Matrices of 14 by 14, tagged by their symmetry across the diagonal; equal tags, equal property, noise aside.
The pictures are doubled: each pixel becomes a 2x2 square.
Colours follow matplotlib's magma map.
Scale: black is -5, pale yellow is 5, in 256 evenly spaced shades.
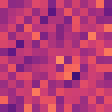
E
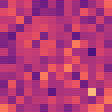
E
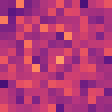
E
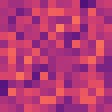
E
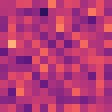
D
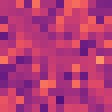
D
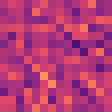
D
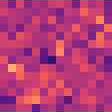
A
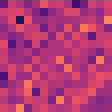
E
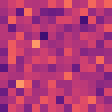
D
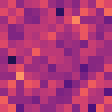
E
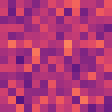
A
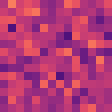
A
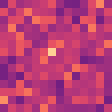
E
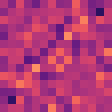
E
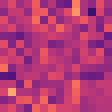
D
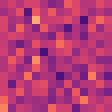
A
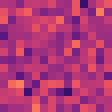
A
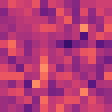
D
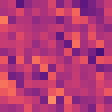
D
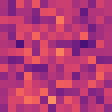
A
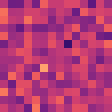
D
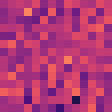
A
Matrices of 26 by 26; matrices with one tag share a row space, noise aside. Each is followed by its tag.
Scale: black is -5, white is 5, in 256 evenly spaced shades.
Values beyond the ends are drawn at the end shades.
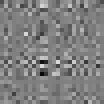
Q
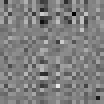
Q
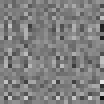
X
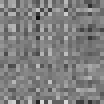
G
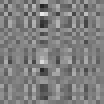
Q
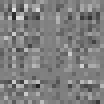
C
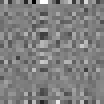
Q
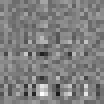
Q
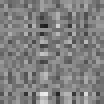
Q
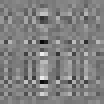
Q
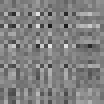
G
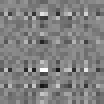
Q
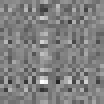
Q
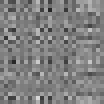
G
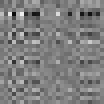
C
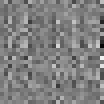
X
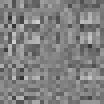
C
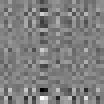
Q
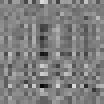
Q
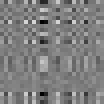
Q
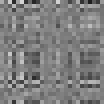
C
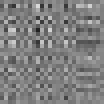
G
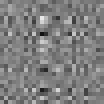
Q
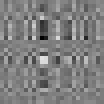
Q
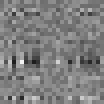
C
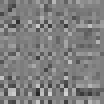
G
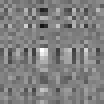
Q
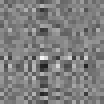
Q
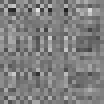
G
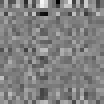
Q
